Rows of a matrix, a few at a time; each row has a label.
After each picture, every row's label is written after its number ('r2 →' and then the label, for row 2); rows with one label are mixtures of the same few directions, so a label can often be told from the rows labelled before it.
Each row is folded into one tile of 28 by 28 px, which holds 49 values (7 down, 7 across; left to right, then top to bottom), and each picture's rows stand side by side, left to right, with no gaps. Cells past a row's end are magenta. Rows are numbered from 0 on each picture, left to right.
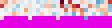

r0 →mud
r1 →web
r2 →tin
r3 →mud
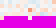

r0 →web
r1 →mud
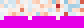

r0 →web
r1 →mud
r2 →mud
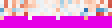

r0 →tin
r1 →mud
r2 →tin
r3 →tin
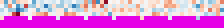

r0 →tin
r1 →tin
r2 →tin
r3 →tin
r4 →web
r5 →tin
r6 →mud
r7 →mud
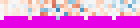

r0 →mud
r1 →tin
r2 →mud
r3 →mud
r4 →tin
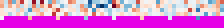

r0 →tin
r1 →tin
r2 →mud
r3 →tin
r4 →mud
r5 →web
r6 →web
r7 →mud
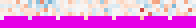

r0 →web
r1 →tin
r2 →tin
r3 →web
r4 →mud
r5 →mud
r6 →web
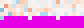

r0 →mud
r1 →tin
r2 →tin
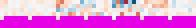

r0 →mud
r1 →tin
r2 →mud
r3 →web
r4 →tin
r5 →tin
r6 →tin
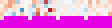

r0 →web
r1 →web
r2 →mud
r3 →tin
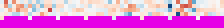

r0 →tin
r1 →web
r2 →mud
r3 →mud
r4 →tin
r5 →mud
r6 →mud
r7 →mud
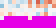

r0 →tin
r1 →tin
